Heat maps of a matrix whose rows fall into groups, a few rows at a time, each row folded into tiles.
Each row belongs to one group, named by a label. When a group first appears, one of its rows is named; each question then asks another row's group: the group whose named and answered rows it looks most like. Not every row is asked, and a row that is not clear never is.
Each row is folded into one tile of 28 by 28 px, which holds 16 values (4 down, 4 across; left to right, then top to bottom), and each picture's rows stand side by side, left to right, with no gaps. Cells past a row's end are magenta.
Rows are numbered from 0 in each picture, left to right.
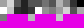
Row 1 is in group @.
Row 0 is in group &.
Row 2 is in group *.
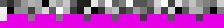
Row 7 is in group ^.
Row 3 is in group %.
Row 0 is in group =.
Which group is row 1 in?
@
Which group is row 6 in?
%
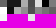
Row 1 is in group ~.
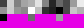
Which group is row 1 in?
&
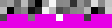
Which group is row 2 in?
~
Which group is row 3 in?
%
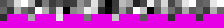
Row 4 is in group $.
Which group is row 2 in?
=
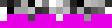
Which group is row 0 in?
=
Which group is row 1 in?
%
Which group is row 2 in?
*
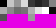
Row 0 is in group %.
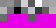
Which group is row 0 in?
^
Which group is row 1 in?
%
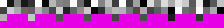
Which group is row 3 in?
%
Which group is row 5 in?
%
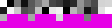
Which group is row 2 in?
=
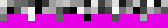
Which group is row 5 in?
~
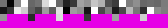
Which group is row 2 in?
=
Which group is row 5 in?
@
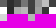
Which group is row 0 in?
=
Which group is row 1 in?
$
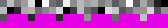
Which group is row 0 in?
%
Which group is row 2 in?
%
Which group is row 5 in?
*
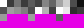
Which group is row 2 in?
&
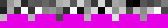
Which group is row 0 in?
$
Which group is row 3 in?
$
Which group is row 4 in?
*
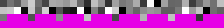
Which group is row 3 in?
$
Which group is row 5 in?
~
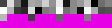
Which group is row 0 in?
&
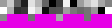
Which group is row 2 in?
~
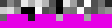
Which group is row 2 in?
$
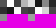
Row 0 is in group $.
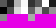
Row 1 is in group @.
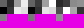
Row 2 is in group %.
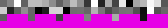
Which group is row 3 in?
~
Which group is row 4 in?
~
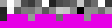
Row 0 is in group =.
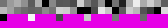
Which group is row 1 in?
~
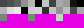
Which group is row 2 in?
*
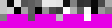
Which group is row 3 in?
=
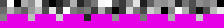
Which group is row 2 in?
@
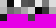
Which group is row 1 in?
%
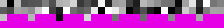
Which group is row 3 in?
$
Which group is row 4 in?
&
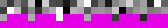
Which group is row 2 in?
=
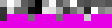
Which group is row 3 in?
@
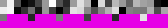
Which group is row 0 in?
&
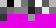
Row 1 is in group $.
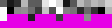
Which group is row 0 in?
=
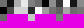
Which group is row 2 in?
~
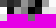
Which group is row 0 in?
=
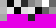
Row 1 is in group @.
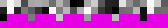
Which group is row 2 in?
*
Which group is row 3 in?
&
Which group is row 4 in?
$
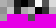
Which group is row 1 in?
%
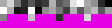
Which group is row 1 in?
=
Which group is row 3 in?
*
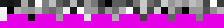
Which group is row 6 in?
^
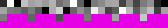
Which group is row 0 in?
~
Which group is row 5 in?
*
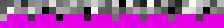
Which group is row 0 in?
@
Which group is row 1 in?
^
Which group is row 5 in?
~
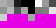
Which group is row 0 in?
*
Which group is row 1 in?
$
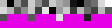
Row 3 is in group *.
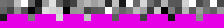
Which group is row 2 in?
=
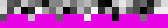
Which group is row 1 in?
@
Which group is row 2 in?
%
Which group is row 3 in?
*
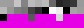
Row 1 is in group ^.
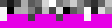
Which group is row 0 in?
=
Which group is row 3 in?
=
